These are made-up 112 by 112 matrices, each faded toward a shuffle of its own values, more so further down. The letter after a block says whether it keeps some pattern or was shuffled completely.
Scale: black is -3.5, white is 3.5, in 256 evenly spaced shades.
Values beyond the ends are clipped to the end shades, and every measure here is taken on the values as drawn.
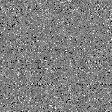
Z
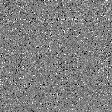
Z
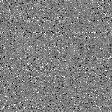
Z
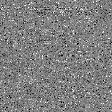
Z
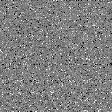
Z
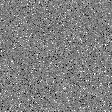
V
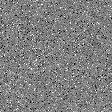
V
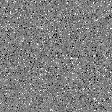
Z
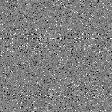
Z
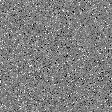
V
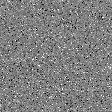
V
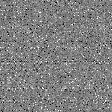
Z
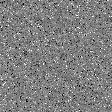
V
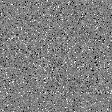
Z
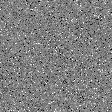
V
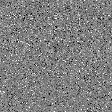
Z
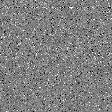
Z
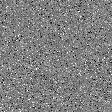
V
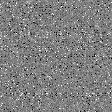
Z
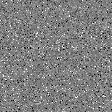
Z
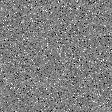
V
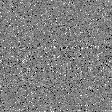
Z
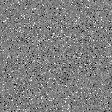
Z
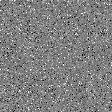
Z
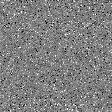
Z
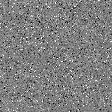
Z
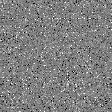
Z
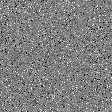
V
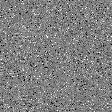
Z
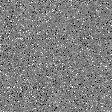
Z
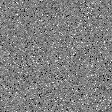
Z
